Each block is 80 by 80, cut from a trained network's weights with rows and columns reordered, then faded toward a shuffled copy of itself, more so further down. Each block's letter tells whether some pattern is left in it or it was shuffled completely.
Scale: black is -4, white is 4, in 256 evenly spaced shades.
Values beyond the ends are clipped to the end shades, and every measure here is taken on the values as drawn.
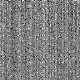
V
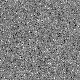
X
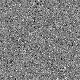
X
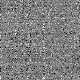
V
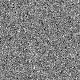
X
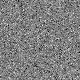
X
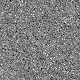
X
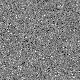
X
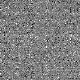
V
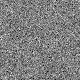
X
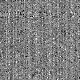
V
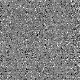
V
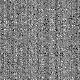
V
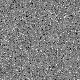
X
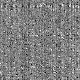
V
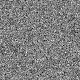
X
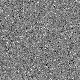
X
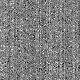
V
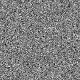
V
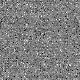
V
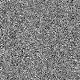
V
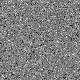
X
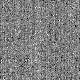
V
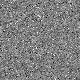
X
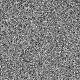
X
